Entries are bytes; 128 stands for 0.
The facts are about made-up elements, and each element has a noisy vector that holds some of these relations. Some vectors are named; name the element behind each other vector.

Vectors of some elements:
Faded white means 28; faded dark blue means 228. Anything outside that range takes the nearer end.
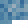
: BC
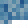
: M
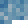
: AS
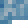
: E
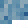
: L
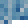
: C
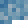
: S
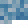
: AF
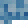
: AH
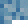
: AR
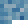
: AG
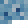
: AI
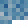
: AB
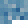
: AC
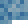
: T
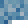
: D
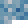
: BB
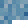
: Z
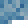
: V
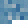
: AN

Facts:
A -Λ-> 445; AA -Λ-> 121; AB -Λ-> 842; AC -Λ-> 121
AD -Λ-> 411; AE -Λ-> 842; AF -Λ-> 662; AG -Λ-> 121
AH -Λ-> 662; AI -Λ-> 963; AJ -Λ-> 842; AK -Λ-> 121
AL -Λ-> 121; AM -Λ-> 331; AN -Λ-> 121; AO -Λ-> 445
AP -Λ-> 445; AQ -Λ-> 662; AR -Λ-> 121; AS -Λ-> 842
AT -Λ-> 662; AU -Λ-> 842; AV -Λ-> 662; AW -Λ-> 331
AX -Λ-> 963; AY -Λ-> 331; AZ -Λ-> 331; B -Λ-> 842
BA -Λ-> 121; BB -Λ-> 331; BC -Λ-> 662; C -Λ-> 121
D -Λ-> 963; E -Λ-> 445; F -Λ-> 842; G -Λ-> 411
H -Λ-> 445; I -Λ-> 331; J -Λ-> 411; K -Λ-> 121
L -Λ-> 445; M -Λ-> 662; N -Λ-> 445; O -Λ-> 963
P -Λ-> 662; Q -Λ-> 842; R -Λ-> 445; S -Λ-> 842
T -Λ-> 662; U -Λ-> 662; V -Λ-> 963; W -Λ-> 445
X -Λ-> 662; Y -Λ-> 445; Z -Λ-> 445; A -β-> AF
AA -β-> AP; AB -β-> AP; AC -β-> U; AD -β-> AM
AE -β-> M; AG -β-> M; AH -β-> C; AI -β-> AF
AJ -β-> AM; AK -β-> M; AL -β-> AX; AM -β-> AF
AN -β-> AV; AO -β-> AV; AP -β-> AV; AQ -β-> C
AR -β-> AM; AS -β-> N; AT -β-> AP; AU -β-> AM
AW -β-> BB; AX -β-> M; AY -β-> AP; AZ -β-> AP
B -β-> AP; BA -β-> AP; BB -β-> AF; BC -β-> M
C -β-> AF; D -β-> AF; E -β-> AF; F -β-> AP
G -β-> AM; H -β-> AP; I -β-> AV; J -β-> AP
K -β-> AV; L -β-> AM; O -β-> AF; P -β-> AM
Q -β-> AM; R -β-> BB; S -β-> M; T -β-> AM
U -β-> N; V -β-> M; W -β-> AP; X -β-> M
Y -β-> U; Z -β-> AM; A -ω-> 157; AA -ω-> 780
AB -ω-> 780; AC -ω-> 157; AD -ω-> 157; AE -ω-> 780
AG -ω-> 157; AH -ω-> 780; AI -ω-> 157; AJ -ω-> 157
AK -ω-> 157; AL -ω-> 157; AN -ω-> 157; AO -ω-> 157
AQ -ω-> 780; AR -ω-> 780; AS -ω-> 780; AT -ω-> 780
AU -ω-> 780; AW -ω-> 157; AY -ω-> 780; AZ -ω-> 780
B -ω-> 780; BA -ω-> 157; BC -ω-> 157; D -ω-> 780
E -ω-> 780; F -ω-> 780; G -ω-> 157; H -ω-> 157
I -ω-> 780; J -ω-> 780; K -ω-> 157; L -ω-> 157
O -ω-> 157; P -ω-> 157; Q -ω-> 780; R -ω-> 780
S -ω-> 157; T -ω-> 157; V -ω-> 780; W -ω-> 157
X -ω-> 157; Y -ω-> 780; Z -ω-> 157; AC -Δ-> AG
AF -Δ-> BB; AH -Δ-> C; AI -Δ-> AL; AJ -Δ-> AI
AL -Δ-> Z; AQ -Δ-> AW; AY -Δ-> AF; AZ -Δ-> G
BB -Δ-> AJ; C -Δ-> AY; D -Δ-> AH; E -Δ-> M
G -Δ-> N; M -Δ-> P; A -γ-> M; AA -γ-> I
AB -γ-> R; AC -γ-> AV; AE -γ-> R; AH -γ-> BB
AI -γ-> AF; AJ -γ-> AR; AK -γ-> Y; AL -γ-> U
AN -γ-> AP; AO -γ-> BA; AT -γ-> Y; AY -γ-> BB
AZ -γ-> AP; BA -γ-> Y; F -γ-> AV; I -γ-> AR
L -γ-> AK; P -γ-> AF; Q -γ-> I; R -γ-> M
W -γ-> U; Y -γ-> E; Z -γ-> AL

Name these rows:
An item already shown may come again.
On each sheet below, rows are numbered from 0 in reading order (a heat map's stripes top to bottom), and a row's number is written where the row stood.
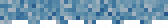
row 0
AF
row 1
AE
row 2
AK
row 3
I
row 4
D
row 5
AW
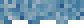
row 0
BA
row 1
H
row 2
AE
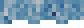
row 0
Y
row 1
AY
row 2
F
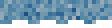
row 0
A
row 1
T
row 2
AL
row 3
O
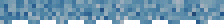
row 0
AH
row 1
AB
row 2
Q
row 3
AL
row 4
AM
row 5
AN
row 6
AZ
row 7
AW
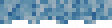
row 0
J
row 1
AJ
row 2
AT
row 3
G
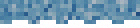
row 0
P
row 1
AX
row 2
AA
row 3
AP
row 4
AZ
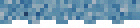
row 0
R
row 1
AD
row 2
AN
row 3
N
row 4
AQ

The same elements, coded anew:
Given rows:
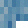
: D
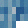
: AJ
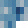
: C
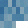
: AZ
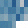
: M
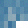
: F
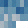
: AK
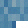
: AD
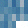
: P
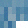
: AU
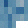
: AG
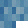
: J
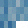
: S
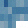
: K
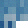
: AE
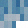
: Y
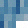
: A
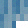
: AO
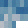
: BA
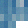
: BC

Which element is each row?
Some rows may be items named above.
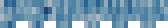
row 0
AX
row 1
C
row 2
H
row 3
AT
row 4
Z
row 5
E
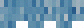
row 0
O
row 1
AW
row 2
AM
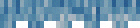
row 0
Z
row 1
S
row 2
BA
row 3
AP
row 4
AT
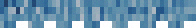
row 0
I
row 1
AA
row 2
N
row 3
Q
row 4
AC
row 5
AJ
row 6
V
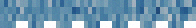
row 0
AW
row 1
AQ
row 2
AC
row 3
G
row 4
T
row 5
AY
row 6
AF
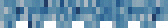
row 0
C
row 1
R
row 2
AL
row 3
AI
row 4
AR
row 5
BB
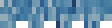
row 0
AI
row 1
AH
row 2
R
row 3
AB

